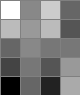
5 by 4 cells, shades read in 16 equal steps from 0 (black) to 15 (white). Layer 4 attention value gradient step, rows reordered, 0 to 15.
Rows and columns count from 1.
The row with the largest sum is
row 1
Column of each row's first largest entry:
1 1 2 4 4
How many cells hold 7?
3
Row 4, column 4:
9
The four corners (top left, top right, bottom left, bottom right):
15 6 0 10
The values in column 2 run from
6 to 9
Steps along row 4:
up down up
